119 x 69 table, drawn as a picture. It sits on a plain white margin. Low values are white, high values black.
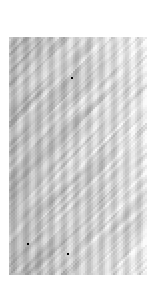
Average level on the scale: 20%. Slope: up to the left. Stripes: upright, repeating 11 times. Lone odd cells: 3, each higher than its neighbours.
